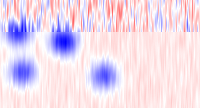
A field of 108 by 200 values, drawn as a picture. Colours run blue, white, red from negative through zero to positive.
Ninth with the lowest average: middle left. Dips: four. Histogram: skewed, a long tail of low values. Seam: horizontal, 30% of the way down, the bottom part calmer.
